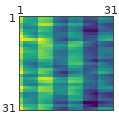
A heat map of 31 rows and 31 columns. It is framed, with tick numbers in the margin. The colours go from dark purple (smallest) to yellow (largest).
Stripes running up and down repeat 3 times from left to right. Values rise toward the left. The ninth with the highest average is the top left. On average the colour sits 50% of the way up the scale.
